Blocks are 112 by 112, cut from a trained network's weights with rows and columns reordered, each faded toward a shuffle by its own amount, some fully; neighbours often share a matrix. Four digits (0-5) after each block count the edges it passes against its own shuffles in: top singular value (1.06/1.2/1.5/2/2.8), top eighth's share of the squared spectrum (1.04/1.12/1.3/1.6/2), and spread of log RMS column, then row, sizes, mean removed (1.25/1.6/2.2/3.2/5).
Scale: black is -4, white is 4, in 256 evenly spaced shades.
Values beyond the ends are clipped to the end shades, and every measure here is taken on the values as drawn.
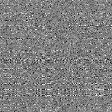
4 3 1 3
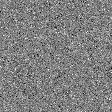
0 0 0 0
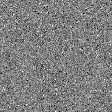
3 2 1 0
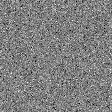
0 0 0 0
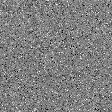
3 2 0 1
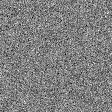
0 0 0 0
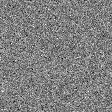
1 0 0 0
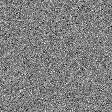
0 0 0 0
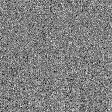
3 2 0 1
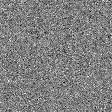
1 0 0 0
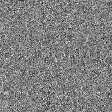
3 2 1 1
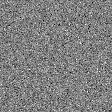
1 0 0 0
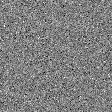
2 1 0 0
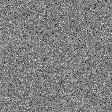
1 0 0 0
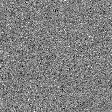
2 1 0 0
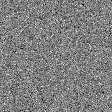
1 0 0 0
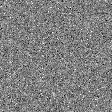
2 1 0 0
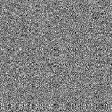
4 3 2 2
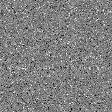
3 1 0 1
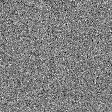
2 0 0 0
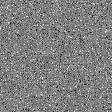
2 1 0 0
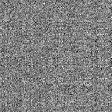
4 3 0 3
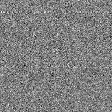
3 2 1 1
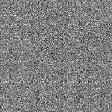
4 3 1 2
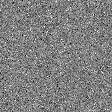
1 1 0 0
